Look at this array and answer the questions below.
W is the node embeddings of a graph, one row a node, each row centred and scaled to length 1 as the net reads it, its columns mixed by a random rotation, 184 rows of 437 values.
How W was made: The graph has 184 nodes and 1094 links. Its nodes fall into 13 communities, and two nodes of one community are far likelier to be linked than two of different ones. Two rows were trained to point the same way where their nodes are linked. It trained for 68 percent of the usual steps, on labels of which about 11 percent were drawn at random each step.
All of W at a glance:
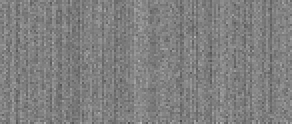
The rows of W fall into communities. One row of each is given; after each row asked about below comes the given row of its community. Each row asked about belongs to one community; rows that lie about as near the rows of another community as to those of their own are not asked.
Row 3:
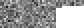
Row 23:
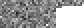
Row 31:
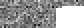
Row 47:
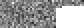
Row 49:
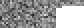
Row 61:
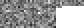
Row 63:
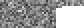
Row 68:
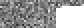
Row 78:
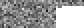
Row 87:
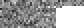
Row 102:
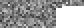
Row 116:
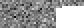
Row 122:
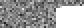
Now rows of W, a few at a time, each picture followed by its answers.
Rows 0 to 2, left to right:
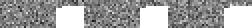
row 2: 68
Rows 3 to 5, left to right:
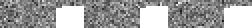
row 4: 49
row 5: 63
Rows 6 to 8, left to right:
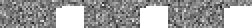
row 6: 47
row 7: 31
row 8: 122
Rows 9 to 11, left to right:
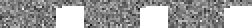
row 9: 102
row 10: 122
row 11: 49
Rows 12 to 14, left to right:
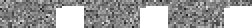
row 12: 78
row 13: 78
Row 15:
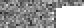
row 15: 23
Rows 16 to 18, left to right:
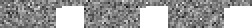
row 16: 3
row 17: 78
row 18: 31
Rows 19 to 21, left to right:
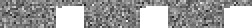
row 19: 23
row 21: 102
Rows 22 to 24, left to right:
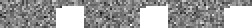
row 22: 102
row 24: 63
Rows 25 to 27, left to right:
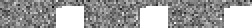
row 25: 116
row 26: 23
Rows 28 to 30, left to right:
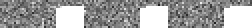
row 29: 68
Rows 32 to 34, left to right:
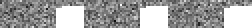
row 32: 116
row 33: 23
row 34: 116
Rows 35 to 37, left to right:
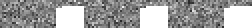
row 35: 23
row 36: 31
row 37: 61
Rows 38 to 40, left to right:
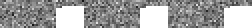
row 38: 102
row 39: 31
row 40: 102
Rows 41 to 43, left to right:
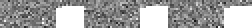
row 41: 122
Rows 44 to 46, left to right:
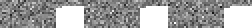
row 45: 122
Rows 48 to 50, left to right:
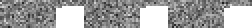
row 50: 87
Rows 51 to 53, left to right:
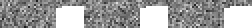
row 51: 63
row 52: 102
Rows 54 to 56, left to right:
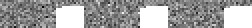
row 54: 78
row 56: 122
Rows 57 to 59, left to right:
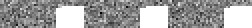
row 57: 63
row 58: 3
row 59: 23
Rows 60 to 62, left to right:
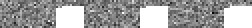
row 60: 63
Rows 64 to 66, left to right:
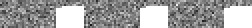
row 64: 23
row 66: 63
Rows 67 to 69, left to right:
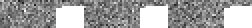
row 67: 61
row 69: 68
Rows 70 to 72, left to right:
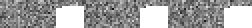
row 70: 102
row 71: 116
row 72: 63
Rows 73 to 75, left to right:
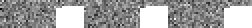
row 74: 87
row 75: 49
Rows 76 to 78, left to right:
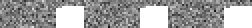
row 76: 49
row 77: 122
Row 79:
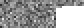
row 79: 23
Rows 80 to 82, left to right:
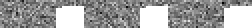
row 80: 3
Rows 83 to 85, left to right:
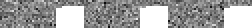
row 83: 102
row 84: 78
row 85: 122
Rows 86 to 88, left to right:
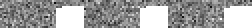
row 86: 87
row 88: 78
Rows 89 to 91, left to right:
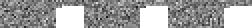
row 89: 68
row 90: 47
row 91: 87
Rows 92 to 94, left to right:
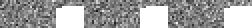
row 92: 31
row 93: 87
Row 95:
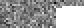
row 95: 49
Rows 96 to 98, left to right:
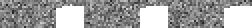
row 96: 63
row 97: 49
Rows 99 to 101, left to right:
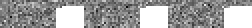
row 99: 47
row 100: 78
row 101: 122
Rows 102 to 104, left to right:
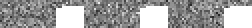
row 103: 87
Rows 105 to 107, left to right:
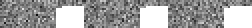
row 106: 116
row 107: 116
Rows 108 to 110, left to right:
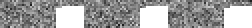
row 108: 116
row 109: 31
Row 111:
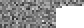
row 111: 116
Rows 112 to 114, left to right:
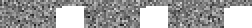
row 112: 47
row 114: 47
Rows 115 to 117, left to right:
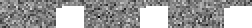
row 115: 102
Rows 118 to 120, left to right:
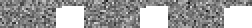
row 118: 23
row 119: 68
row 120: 102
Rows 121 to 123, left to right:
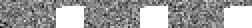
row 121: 122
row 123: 3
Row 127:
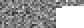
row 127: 63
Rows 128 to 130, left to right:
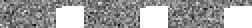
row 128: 87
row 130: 49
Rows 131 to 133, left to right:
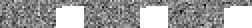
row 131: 63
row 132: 78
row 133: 87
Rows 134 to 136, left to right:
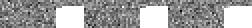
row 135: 87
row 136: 78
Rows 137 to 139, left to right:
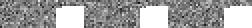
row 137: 31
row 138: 49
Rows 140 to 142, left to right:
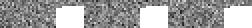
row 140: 78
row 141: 49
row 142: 63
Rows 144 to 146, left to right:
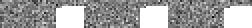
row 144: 3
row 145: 122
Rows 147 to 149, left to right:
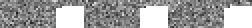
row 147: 31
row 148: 63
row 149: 102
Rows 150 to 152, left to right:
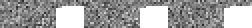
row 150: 31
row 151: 78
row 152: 78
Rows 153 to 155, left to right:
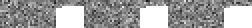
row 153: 63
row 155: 116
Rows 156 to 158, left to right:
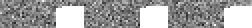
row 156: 63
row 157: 102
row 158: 47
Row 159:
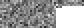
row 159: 87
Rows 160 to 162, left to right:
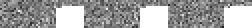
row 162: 47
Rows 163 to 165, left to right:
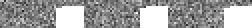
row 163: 78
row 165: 78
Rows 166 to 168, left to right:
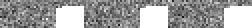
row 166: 87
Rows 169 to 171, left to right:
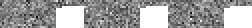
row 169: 102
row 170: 122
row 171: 49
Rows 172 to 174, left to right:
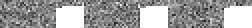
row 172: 23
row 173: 122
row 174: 122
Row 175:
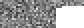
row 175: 31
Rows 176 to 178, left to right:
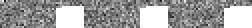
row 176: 61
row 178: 102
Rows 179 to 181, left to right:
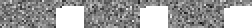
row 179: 68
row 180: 49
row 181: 47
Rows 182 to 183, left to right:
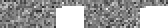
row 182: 49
